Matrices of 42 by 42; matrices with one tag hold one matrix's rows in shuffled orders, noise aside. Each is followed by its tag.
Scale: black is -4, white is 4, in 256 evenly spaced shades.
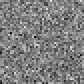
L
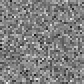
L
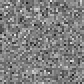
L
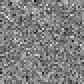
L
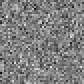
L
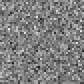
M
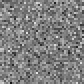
M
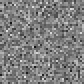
L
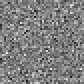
L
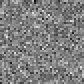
L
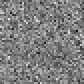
M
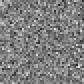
M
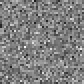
L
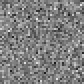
M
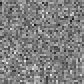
L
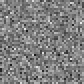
L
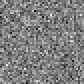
L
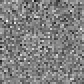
L
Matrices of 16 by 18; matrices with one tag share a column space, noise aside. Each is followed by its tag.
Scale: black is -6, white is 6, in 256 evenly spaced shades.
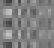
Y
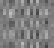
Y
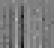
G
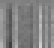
G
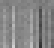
G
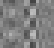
Y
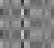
Y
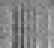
G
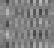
Y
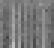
G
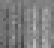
G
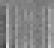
G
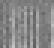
G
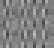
Y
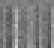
G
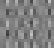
Y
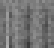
G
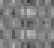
Y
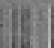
G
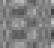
Y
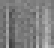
G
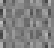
Y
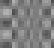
Y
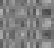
Y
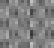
Y
